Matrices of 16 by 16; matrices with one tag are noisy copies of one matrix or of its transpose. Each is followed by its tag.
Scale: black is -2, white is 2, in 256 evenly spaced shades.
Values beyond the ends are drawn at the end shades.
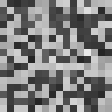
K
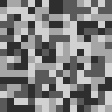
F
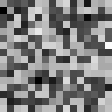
K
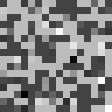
F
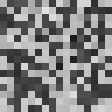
K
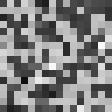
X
